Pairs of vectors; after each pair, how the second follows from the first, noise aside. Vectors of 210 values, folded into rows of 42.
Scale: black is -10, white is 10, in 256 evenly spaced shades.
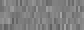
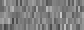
scaled up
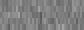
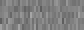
shuffled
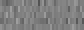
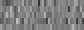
scaled up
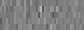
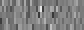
scaled up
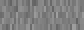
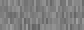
shuffled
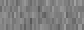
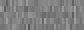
shuffled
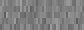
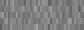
shuffled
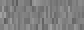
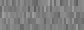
shuffled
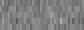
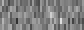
scaled up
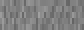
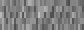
scaled up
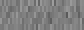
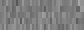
shuffled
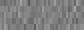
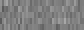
shuffled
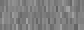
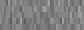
shuffled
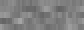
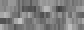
scaled up
